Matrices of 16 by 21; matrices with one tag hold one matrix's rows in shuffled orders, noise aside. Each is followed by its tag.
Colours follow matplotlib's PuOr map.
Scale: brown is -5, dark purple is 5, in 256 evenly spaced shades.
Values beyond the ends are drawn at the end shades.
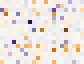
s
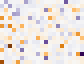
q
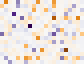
s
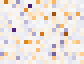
s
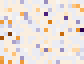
q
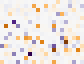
s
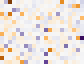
q
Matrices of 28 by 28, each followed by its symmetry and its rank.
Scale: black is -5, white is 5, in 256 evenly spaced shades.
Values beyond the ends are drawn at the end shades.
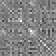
symmetric, rank five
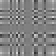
symmetric, rank one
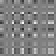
symmetric, rank one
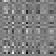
neither, rank two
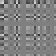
symmetric, rank one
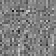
neither, rank five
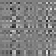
neither, rank two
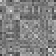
symmetric, rank five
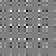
symmetric, rank one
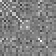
symmetric, rank five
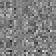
neither, rank five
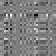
neither, rank two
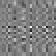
neither, rank two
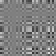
symmetric, rank one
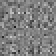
neither, rank five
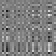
neither, rank two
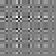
symmetric, rank one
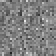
neither, rank five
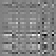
neither, rank two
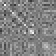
symmetric, rank five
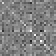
symmetric, rank five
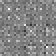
symmetric, rank five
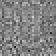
neither, rank five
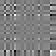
symmetric, rank one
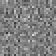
neither, rank five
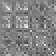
symmetric, rank five
